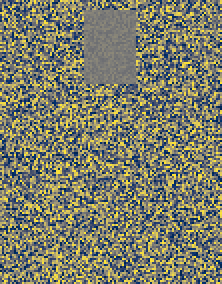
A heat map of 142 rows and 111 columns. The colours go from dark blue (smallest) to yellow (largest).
Slope: none. Odd patch: calmer, in the top middle. Mirror symmetry: none. Grain: fine.
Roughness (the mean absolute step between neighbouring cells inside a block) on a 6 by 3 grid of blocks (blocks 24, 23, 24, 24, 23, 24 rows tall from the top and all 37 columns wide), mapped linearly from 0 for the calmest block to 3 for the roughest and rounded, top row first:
3 0 3 / 3 0 3 / 3 3 3 / 3 3 3 / 3 3 3 / 3 3 3
